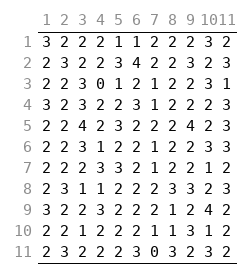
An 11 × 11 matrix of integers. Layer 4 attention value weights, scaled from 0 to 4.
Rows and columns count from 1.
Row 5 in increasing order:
2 2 2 2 2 2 2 3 3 4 4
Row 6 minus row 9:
-1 0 1 -2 0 0 -1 1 0 -1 1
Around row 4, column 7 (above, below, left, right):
1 2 3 2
